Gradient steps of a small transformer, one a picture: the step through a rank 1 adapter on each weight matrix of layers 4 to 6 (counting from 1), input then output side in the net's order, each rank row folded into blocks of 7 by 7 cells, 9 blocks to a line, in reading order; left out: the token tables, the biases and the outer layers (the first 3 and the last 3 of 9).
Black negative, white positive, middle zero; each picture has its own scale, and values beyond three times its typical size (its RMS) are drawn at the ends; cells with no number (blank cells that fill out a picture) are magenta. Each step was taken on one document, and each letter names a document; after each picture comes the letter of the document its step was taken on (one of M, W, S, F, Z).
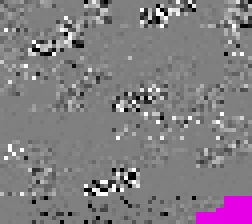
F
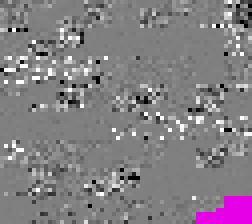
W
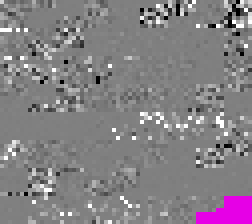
F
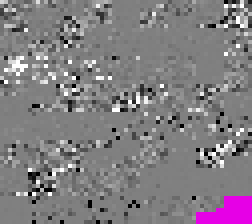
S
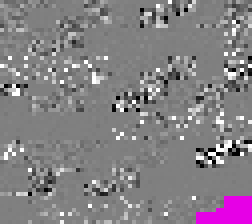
F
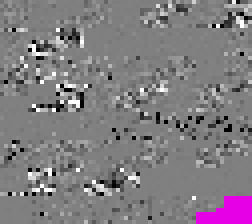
W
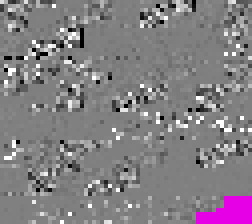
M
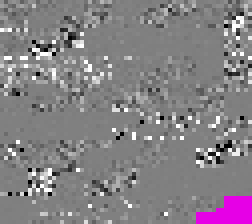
F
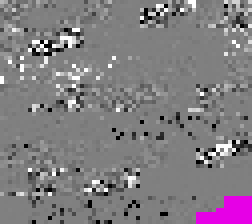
S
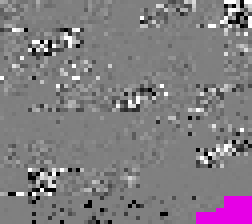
S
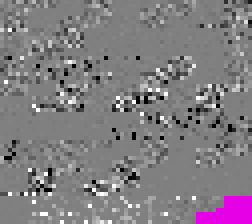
M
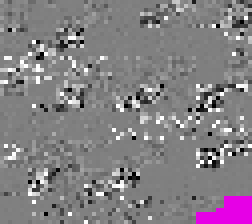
W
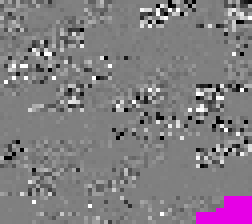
M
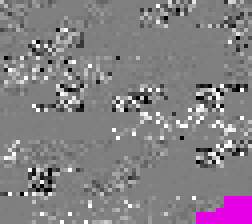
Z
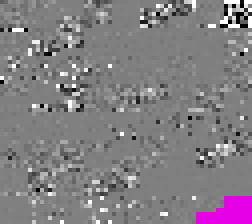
S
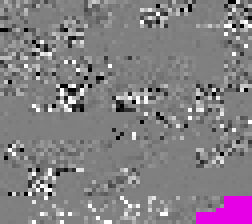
F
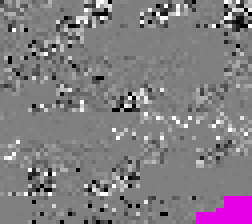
M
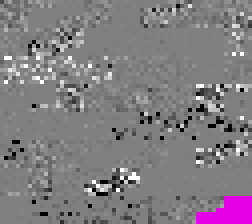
Z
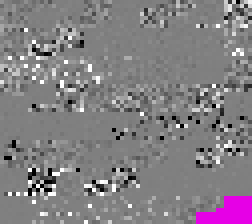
M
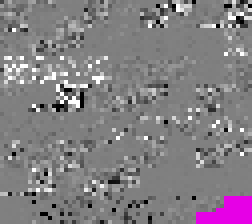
W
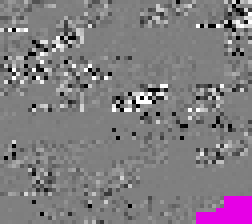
Z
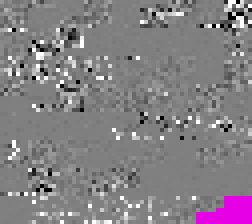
Z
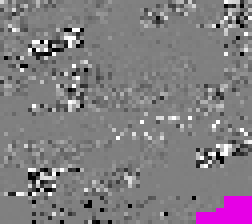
S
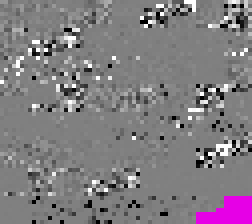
S
